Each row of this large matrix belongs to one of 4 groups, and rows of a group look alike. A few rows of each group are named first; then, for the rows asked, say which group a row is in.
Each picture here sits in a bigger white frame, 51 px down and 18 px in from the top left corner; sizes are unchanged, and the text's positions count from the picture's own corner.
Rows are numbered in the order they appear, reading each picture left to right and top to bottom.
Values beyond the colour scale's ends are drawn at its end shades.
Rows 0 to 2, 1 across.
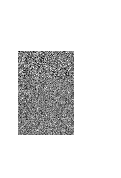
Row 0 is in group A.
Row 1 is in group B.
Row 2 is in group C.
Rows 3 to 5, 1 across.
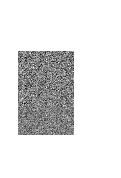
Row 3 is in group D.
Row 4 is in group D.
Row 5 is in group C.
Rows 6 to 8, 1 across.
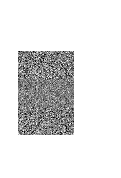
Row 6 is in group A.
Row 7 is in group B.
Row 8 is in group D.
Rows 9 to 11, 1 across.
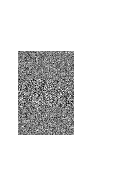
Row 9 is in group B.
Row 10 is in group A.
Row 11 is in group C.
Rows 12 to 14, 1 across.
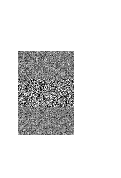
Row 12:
B
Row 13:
A
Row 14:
D
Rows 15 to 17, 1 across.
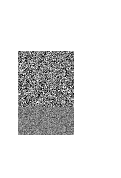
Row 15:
D
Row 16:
C
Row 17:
D
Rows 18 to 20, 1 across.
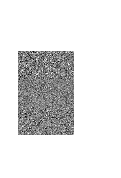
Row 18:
B
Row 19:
A
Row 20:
D
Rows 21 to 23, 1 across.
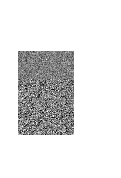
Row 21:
C
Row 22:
D
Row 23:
D
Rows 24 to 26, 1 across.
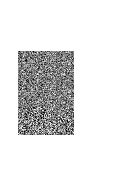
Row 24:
C
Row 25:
C
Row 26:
A
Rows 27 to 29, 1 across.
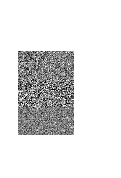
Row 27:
B
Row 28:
D
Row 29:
C
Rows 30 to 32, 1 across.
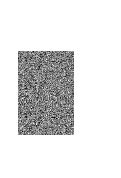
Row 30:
D
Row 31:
B
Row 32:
D
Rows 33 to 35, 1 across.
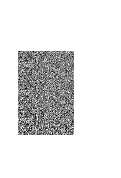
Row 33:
B
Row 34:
B
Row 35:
B
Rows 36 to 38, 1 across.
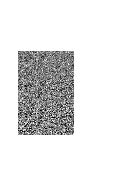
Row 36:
B
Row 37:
D
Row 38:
D
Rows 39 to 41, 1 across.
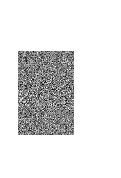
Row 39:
C
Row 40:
D
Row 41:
B
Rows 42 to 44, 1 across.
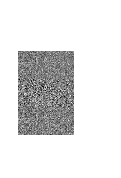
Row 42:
B
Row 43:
A
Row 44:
B
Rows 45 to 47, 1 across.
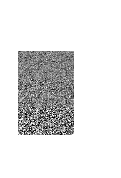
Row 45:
D
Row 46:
D
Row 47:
D
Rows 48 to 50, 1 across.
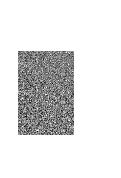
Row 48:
B
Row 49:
B
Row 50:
C
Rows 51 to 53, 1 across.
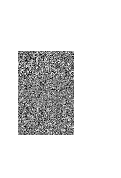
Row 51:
B
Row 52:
D
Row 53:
C
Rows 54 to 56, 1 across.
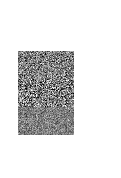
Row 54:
D
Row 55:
D
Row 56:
B
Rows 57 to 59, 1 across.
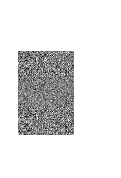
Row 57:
B
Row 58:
A
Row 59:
B
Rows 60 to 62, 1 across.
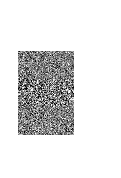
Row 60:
B
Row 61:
C
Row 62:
A
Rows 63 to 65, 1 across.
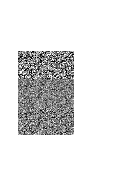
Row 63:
D
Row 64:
D
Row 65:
D
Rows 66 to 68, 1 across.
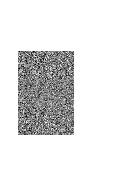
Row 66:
A
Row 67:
D
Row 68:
B
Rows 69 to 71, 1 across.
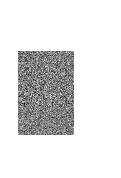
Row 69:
B
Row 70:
A
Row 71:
D
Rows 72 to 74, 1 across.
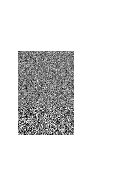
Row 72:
B
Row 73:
C
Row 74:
B
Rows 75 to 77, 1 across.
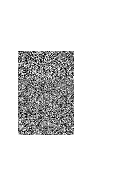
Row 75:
A
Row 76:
A
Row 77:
D
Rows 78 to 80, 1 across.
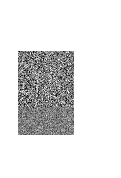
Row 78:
A
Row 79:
B
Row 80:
C
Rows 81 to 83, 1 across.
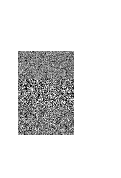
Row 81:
D
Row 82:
C
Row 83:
B
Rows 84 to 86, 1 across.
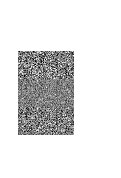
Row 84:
A
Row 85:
C
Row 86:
C
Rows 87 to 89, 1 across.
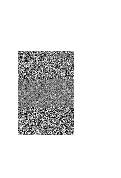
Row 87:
B
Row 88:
C
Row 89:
D
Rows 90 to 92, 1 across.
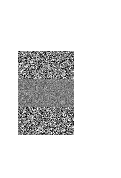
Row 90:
D
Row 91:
B
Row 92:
C
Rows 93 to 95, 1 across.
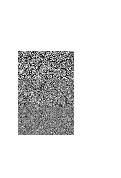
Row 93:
D
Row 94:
A
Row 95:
C
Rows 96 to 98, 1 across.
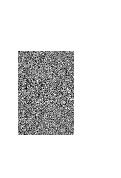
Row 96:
A
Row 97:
C
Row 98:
B
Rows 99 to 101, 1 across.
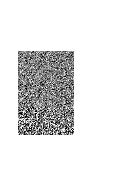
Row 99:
D
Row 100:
D
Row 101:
B
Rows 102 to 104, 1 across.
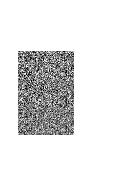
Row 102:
B
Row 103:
A
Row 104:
B
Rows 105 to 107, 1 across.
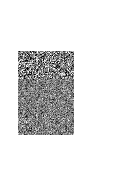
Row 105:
B
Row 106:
C
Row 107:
B
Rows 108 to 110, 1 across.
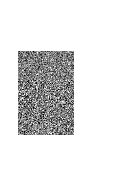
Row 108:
C
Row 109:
B
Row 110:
A
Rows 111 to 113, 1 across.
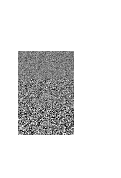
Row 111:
D
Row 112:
D
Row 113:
D
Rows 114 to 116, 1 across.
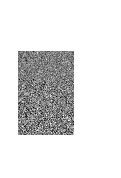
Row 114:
C
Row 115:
A
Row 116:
C
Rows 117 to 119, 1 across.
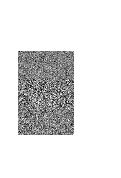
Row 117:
A
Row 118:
A
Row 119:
B
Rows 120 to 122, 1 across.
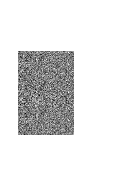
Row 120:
B
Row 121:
A
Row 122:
B
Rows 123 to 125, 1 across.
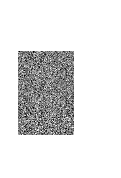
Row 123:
A
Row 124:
A
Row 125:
C
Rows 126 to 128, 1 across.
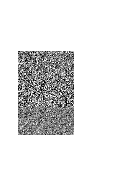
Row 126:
B
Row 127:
A
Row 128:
D
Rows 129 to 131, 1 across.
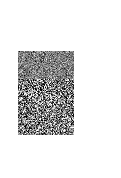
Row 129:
A
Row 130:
A
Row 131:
C
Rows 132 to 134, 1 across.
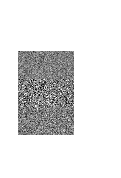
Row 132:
A
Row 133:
A
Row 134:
C
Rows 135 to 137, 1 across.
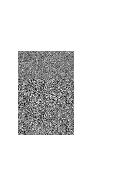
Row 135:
B
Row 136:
A
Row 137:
A
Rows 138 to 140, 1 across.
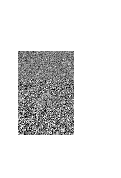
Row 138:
C
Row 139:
D
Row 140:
B
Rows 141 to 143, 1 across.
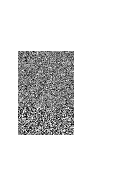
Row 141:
C
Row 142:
D
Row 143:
C
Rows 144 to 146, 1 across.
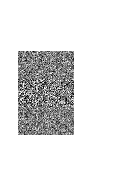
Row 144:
C
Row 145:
B
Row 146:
B
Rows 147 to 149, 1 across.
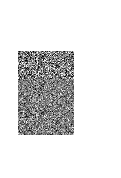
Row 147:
B
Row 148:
A
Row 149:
B
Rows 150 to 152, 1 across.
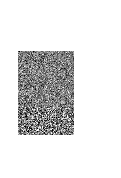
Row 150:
A
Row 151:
B
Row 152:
C
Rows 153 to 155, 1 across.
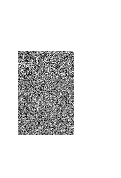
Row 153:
B
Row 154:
A
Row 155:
C
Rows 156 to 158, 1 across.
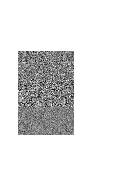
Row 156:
C
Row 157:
D
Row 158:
A
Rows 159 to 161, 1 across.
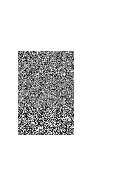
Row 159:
C
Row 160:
D
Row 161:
C
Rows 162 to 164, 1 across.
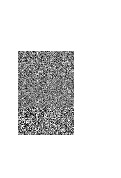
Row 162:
C
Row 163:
C
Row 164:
B
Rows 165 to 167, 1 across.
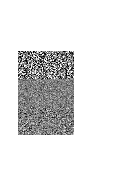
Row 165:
A
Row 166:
A
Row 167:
D
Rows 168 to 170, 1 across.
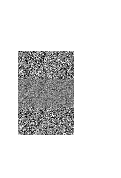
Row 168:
A
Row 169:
D
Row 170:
D
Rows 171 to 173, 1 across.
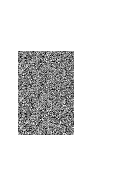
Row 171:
D
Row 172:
D
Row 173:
D
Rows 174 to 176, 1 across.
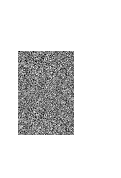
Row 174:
A
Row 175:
C
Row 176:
A
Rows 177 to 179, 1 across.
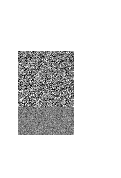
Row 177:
D
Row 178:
D
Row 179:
C
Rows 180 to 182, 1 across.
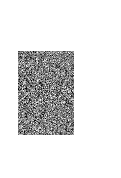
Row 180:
B
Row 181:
C
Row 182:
A
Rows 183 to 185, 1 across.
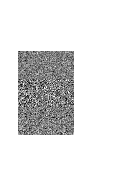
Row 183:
C
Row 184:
B
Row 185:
D
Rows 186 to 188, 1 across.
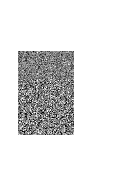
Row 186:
C
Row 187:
B
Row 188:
D
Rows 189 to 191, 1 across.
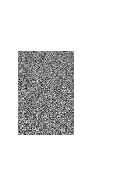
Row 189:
A
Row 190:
C
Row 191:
B
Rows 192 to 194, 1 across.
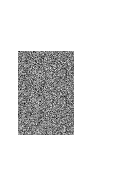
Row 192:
A
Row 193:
A
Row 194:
D
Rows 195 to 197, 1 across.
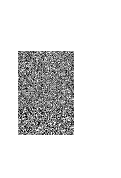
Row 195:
B
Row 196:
C
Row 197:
C
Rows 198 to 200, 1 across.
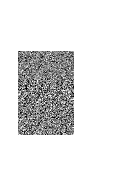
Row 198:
D
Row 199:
C
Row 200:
D
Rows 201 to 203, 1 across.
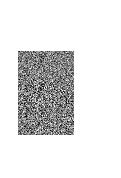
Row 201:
A
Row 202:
A
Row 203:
C
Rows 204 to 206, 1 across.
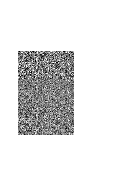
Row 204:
B
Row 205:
B
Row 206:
B
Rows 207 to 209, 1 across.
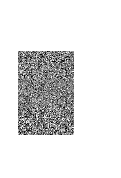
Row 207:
D
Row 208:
A
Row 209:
B
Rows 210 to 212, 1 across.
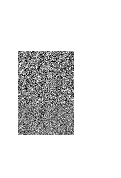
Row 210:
D
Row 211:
C
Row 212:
A
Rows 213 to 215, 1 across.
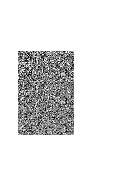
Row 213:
B
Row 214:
B
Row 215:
D
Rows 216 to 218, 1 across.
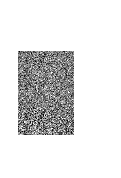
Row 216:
A
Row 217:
B
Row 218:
A
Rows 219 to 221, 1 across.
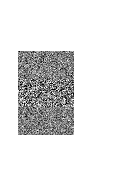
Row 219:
A
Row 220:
D
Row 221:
C
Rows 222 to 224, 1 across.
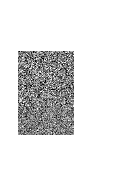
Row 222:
A
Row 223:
D
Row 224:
C
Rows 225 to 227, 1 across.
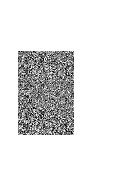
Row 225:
A
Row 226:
B
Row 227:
A
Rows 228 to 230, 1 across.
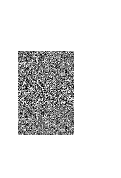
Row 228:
B
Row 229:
C
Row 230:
B
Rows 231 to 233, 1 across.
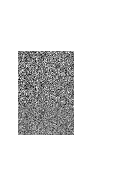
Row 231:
B
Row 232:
B
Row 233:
A
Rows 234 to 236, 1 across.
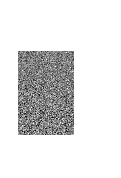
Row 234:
C
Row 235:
A
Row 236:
D
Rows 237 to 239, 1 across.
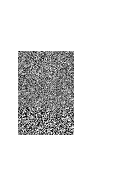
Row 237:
A
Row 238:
C
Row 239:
C
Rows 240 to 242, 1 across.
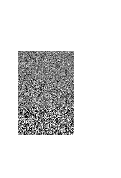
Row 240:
B
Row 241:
A
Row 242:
B
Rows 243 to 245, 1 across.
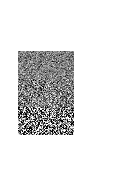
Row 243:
D
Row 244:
A
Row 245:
C
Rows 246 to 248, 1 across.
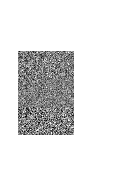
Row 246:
B
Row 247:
C
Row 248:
C
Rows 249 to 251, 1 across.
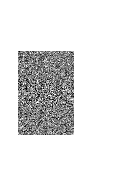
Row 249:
B
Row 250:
C
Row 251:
D
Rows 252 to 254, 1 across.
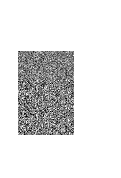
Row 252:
A
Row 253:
B
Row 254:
B
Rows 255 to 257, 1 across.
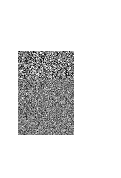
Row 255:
A
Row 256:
B
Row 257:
C
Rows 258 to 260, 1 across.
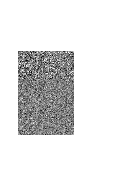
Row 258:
B
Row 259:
A
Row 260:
D
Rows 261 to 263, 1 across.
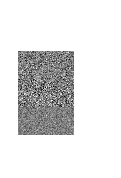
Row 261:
D
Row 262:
A
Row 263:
C
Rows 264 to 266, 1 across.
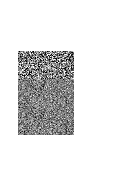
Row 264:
D
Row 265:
A
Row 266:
A
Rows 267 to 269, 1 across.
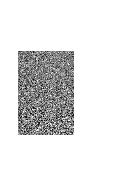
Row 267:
B
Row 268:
C
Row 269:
C
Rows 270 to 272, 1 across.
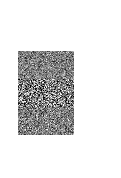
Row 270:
D
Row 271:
A
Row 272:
B
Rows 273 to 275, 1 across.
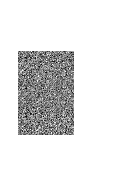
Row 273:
D
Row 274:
C
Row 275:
C
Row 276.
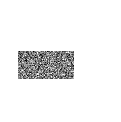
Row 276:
C
